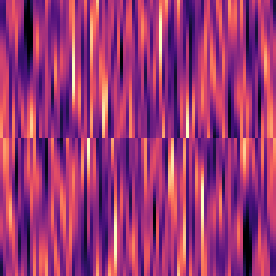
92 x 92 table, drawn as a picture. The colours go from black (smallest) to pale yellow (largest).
Slope: none. Histogram: bell-shaped. Grain: streaks running down. Symmetry: a half turn.
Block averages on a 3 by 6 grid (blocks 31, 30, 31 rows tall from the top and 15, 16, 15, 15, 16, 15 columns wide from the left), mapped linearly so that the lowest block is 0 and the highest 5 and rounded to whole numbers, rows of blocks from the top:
0 4 4 3 3 3 / 5 3 3 3 3 5 / 3 3 3 4 4 0
